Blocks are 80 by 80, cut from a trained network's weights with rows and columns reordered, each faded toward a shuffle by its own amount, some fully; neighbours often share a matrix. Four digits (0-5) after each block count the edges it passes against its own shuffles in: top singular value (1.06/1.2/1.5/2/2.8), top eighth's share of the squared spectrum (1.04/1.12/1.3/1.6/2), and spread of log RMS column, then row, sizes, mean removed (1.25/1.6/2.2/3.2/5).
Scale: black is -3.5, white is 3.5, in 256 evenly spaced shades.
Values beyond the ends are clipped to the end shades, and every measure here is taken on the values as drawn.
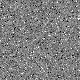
0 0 0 0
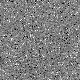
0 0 0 0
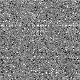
3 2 1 1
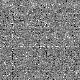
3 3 2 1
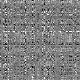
4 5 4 2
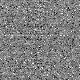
2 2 1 1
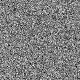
1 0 0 0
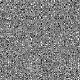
3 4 2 2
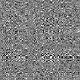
4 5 3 3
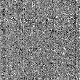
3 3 0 2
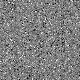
0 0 0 0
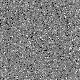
0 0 0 0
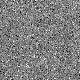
1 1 0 0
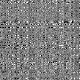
3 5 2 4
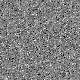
0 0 0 0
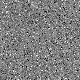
0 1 0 0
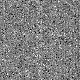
2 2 0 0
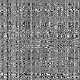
4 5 2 4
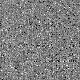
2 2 0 1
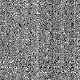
3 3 0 2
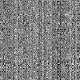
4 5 2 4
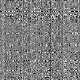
3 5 2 4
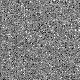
1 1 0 0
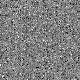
2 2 0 0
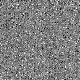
1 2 0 0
